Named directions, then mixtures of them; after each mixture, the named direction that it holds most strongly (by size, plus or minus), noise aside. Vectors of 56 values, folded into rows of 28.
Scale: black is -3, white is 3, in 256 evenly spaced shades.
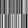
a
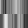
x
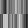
x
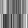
x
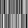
a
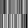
a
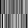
a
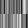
a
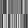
a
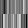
a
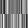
a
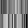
x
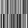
a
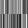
a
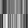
x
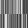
a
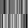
a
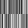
a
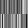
a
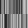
a
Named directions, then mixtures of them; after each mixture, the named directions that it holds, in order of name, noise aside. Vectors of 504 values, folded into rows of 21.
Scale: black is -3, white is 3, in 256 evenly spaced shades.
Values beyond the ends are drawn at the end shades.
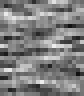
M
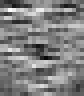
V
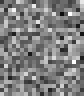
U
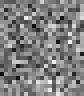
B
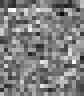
U, V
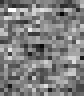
U, V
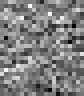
B, M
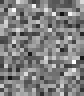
U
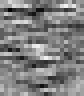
V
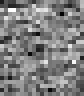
M, U, V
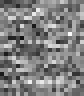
B, M, V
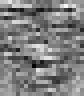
V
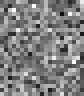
U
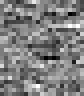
M, U, V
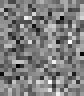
B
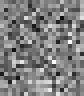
B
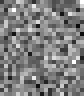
U
